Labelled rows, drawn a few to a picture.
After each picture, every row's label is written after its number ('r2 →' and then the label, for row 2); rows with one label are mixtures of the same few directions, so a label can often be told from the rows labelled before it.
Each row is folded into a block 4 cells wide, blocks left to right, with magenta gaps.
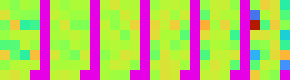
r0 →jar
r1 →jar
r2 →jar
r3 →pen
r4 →pen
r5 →pen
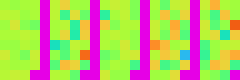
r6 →jar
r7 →jar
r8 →pen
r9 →jar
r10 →jar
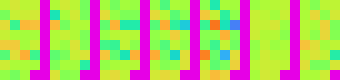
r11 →jar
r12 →pen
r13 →jar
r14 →jar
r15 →jar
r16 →pen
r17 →jar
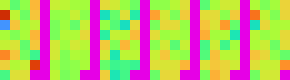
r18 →pen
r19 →pen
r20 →pen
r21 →pen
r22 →pen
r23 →pen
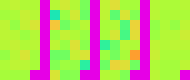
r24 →jar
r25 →pen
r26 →jar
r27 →pen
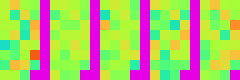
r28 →jar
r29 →pen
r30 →pen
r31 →pen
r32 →jar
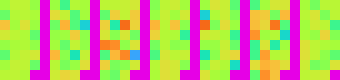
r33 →pen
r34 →jar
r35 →jar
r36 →pen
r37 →pen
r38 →pen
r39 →jar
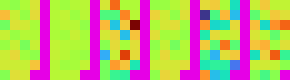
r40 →pen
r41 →jar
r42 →jar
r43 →pen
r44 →pen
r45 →jar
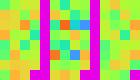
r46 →pen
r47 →jar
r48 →jar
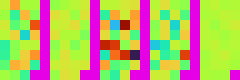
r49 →jar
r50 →pen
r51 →jar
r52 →jar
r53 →jar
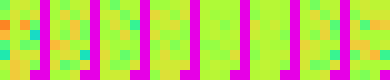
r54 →pen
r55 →jar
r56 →jar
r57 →pen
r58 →jar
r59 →pen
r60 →jar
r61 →jar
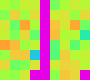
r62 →jar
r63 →pen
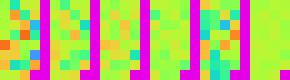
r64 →jar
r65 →jar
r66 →jar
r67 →pen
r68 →pen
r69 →jar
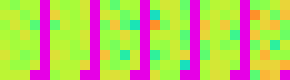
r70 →jar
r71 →pen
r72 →jar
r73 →pen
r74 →pen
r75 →pen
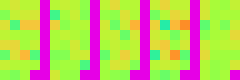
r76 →jar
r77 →pen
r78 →jar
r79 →jar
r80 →pen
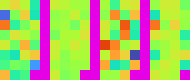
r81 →pen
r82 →pen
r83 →jar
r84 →pen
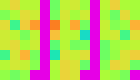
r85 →jar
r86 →pen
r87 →jar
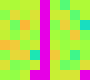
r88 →jar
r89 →jar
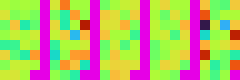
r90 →jar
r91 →jar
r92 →pen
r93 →jar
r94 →pen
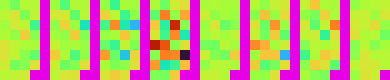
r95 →jar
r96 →jar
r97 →jar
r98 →jar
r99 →jar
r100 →jar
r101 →jar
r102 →pen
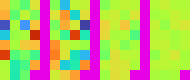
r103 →pen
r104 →jar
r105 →pen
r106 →jar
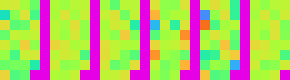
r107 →pen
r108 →jar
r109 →jar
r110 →pen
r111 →pen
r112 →jar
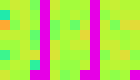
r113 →pen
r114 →pen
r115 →jar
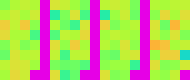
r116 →pen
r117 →pen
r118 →pen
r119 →jar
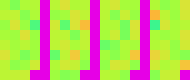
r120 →jar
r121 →jar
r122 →jar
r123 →pen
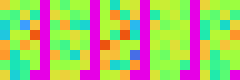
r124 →pen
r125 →jar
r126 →jar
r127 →pen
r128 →pen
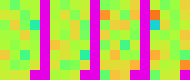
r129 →jar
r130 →jar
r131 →pen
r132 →pen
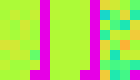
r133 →jar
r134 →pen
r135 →pen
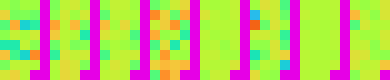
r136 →jar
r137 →pen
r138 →pen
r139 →pen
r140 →pen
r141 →pen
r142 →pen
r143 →pen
